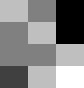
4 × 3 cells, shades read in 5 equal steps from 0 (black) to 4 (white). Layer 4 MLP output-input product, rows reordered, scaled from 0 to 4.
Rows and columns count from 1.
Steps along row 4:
up up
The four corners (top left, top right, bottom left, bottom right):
3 0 1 4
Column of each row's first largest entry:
1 2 3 3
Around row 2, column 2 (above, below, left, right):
2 2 2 0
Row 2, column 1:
2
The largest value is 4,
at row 4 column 3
